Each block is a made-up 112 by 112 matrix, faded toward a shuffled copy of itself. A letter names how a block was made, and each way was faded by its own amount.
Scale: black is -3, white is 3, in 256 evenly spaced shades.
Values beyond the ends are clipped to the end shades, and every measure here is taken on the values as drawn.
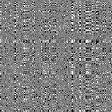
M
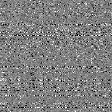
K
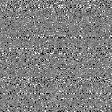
K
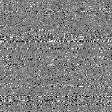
K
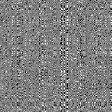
M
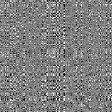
M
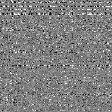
K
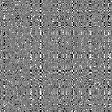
M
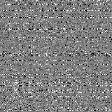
K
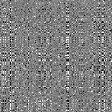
M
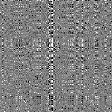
M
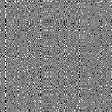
M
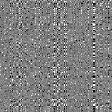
M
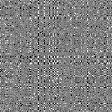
M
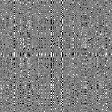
M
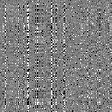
M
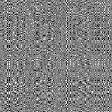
M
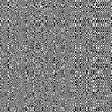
M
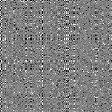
M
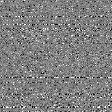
K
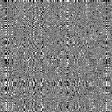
M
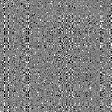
M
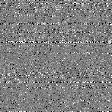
K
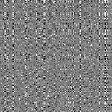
M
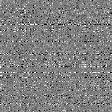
K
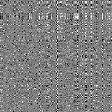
M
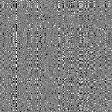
M
